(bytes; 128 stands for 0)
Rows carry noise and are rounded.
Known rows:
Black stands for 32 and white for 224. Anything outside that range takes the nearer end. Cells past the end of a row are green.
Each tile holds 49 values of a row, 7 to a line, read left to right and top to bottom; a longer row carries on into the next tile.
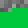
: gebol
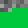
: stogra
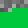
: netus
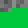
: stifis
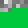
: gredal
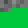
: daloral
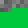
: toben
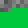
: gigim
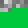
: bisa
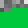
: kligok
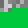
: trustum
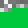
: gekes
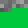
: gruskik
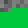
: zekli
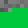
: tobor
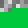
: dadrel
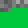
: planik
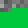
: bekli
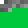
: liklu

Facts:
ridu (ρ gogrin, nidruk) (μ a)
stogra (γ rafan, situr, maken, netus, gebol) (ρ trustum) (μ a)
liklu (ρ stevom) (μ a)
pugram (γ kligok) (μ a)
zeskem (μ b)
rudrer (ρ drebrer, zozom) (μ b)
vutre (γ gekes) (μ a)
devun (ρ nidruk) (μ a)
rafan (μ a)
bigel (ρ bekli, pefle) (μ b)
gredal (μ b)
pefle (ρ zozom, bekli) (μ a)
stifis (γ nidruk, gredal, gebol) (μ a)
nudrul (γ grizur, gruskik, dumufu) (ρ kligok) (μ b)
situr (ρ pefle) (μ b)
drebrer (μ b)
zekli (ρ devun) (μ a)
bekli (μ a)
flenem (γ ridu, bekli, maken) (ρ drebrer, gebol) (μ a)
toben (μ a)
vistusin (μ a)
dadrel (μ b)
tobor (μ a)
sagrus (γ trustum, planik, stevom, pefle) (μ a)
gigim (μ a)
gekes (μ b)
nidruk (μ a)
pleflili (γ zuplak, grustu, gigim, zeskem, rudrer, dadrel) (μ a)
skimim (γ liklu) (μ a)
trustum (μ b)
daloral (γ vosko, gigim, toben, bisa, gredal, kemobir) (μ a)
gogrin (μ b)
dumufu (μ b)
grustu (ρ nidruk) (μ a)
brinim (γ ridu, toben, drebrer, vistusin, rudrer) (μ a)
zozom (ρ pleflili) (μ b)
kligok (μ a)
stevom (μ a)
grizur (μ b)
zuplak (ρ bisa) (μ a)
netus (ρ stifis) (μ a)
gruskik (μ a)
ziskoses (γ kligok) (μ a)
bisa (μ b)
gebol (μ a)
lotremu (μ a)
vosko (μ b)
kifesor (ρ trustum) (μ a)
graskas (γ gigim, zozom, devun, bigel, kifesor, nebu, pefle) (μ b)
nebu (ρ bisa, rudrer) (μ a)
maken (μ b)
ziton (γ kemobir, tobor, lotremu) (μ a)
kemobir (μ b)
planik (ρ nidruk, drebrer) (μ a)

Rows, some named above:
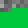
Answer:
bekli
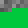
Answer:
vistusin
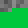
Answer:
stifis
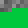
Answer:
vistusin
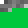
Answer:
skimim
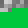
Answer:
kemobir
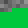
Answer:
sagrus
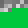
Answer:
graskas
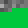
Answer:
flenem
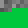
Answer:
ridu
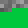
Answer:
gruskik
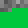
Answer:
pefle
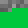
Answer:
nidruk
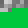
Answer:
kemobir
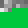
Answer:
drebrer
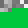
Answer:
nudrul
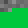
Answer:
ziton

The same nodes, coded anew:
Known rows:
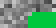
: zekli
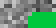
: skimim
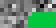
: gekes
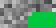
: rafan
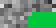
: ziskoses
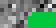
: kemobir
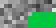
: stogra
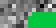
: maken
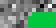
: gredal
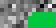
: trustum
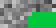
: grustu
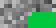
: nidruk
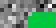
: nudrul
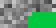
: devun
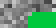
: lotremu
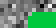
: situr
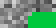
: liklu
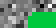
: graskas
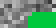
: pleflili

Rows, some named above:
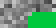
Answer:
zekli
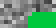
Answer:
vutre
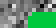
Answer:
kemobir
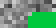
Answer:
gruskik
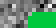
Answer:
drebrer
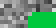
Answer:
flenem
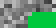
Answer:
brinim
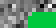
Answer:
rudrer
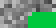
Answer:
nidruk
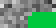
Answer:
kligok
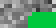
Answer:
daloral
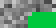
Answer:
vistusin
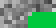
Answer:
gebol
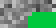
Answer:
gigim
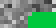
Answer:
ziton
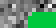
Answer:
gogrin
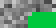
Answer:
vistusin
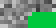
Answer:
bekli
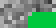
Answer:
stifis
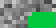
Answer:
vistusin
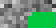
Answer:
kligok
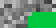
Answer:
brinim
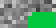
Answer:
pefle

